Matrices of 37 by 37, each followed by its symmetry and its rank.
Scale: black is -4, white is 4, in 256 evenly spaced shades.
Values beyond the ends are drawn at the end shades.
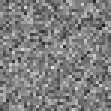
neither, full rank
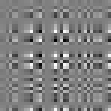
symmetric, rank one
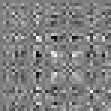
symmetric, rank three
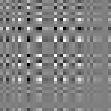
symmetric, rank one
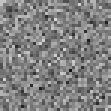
symmetric, full rank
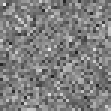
symmetric, full rank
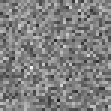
neither, full rank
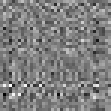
neither, rank five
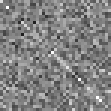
symmetric, full rank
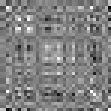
symmetric, rank three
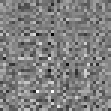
neither, rank five
